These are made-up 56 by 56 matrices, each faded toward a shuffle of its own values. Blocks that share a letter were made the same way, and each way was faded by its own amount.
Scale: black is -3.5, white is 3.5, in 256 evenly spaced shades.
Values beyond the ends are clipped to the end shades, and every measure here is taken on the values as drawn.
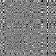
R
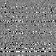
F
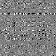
F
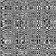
R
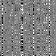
R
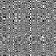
R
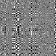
R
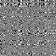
F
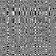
R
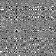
F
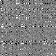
F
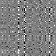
R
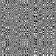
R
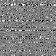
F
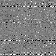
F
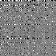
F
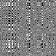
R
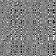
R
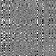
R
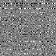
F
